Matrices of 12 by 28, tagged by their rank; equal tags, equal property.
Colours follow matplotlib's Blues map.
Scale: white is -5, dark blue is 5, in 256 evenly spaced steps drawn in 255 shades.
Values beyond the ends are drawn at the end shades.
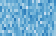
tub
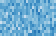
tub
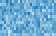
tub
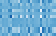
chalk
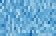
tub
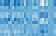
chalk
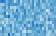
tub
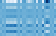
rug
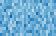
tub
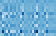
chalk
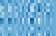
chalk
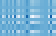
rug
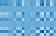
rug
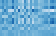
chalk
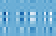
rug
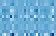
chalk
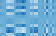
rug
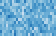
tub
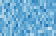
tub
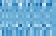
chalk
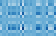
rug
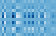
rug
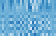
chalk
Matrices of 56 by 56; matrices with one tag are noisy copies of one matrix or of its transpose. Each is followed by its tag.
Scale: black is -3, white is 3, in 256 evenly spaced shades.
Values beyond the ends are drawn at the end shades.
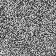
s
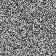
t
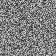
t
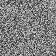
s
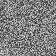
s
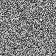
t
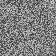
s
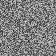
t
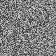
t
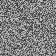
t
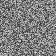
t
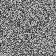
t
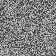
s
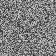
t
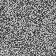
s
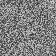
s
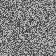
t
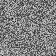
s
